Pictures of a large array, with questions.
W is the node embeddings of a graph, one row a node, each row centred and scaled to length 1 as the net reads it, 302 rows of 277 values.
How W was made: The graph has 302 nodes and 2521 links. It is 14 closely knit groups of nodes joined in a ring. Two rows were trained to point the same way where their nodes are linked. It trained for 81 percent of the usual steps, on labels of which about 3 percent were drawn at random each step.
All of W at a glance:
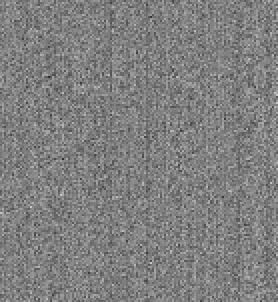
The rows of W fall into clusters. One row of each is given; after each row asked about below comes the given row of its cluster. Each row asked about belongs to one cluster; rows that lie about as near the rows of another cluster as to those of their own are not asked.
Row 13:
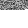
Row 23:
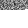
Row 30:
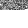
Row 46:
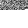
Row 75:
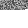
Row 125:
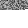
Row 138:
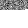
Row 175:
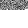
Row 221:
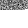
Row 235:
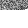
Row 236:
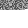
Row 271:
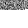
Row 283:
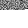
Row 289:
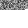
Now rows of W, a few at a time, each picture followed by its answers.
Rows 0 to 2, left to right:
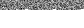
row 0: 175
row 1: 236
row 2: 235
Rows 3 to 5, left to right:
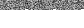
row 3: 138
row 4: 75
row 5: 283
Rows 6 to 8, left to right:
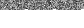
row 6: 30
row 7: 221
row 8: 289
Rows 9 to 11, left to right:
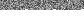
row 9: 138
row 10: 283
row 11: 13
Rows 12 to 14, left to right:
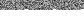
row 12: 283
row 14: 236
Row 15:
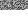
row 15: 46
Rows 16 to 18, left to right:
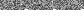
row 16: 23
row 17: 271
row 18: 13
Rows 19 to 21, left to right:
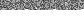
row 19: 283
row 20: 236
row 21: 236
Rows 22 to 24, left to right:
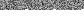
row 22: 75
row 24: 138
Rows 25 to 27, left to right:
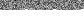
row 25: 236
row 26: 283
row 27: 236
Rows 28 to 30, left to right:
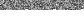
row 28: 125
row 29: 75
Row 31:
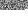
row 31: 289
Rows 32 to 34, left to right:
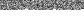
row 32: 221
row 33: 23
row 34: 283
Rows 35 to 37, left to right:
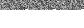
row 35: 235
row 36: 235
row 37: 125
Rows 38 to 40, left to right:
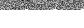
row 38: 138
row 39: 175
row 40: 289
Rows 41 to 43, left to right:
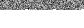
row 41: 125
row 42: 30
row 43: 23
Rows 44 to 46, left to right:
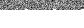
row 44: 13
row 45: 289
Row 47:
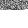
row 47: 271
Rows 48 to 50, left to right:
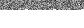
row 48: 23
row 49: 138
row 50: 75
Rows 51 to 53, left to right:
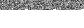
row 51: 23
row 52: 75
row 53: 236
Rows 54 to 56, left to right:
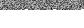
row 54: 46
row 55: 125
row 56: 13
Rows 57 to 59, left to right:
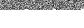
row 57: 46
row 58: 13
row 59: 289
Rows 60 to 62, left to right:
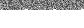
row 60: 221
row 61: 138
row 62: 175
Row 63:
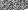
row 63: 46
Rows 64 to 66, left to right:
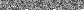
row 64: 125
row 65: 75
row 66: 30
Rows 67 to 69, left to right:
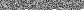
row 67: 125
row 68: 46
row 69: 175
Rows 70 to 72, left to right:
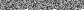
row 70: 236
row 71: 138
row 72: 23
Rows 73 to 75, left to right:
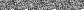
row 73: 75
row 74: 75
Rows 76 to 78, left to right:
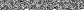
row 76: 46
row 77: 46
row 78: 30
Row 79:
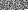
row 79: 283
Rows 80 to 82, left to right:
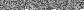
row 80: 138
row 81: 235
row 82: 283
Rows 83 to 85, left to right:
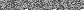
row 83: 75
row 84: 75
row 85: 46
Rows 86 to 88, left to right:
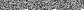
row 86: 236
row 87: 75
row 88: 13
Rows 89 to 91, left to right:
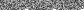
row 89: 23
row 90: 23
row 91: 221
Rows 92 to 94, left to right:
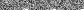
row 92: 175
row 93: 221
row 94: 30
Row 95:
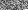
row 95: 271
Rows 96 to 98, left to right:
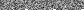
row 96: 23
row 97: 138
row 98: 125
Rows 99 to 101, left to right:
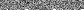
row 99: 175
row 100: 271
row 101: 283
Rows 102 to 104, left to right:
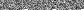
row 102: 30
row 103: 283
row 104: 235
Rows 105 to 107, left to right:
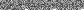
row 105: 271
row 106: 175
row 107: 175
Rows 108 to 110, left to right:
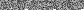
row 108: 289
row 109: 138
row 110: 75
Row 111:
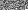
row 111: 138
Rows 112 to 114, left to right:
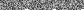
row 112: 221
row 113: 289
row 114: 125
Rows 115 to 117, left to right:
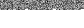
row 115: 46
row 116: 289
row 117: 283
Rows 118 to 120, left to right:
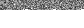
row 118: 125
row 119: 236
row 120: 138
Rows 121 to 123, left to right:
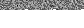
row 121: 283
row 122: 125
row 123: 125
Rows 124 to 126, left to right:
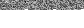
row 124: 175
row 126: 235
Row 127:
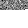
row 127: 125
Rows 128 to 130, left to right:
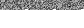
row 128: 30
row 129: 46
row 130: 75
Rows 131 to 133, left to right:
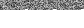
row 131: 75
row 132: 283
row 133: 235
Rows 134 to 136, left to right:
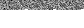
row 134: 221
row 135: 235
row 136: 235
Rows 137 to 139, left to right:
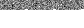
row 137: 46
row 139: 221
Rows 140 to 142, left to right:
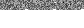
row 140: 271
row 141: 175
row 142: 23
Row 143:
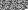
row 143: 283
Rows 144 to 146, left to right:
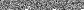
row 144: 138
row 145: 221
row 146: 283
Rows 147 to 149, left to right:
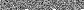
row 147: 235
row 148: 13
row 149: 283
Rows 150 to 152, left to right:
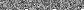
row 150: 125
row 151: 30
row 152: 23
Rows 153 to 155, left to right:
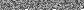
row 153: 235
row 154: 283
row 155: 221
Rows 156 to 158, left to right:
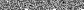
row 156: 289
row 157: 221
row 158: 138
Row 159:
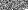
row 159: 23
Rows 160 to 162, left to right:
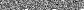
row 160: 235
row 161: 283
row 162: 289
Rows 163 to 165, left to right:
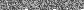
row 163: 221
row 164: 125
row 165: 236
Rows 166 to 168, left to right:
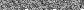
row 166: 235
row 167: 235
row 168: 13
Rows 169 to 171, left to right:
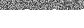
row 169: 283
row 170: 289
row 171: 221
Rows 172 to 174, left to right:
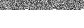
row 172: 125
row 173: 221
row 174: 289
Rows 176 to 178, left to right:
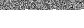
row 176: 138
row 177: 30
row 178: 271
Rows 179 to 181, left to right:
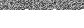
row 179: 46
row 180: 23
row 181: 46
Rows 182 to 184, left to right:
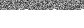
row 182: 283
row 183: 23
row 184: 23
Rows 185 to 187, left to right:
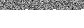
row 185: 30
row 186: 283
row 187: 75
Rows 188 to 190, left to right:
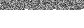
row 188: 289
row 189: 283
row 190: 235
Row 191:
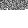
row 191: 175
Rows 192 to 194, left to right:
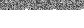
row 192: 175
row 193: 221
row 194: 175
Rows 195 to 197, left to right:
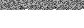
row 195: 235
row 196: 46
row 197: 46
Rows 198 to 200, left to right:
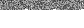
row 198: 221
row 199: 75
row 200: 271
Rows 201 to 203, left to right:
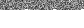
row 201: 236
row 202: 271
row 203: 13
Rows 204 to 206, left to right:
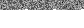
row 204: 221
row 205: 289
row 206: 271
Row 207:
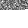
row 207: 125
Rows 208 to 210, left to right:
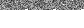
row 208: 235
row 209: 75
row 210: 138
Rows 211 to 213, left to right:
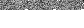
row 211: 13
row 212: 75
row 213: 138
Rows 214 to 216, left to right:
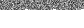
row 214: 23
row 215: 30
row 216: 236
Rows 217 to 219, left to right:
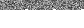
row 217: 75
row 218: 13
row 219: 138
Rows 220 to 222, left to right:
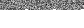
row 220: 13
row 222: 283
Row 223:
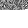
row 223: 30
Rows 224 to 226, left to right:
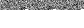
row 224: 235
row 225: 235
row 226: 271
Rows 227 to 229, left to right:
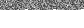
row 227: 236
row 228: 125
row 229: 30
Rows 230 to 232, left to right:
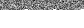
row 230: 30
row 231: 138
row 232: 23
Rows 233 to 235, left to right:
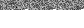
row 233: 75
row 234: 235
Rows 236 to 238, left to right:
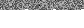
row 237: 271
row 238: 125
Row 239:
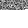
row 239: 30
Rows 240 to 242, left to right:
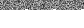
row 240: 138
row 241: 236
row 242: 138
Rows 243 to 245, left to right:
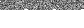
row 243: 13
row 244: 13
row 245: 283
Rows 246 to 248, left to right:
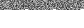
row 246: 125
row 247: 175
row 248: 289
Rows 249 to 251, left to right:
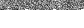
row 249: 125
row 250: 271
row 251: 75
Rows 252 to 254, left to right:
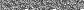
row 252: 235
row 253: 235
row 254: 271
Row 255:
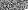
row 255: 289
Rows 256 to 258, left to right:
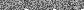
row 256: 13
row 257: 23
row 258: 75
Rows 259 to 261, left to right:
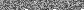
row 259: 138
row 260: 125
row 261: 23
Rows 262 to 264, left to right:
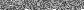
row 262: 13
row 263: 236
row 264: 138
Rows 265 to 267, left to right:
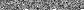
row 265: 271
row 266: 30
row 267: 46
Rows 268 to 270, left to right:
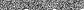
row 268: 283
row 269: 271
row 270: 289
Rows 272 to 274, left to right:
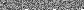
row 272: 30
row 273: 175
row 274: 138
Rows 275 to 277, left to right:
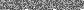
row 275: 30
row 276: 271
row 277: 175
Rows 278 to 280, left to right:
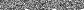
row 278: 13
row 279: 289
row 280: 235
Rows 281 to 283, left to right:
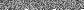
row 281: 13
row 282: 235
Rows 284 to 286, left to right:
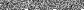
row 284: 289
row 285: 125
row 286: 13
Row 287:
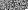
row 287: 75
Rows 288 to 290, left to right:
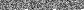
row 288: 236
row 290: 235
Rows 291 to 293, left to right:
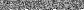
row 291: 138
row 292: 75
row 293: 30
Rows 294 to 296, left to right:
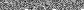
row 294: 175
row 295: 13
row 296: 175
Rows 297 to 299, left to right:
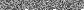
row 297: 271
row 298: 235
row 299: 289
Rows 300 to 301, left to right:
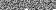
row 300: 289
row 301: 283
